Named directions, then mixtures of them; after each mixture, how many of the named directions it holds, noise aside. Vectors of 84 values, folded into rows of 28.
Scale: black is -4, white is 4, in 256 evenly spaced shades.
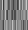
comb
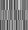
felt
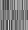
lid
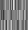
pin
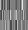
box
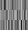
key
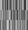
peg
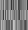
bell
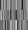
one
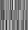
one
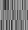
two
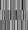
one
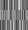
two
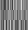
three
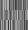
one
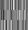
one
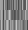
three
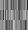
one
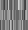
three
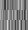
two
